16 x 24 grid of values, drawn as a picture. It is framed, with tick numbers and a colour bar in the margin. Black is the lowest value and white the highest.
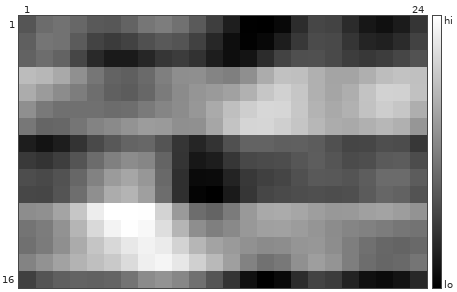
Ninth with the lowest average: top middle. Ninth with the highest average: bottom left. Stripes: horizontal, repeating 2 times.
